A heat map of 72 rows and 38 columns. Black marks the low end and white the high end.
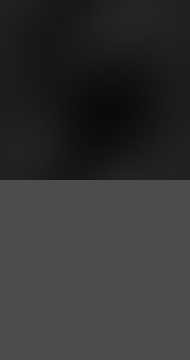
The table splits into 2 rows of 1 panel. Panel 1,1: very low, smooth, faint in contrast. Panel 2,1: low, flat.
